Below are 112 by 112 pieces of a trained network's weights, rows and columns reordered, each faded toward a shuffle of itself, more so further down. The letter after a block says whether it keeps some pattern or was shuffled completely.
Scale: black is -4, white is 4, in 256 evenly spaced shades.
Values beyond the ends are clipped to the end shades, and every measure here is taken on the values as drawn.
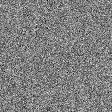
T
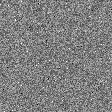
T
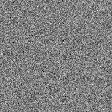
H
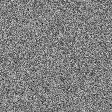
T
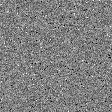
T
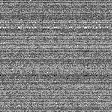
H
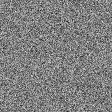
T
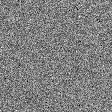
T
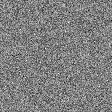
T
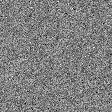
T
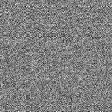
H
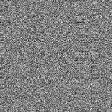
H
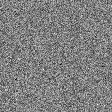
T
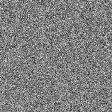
H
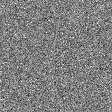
T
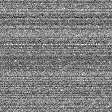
H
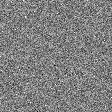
T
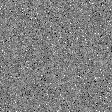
T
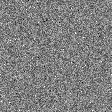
T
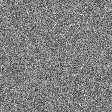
T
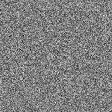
H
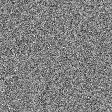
T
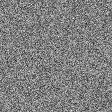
T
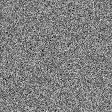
T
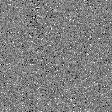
H
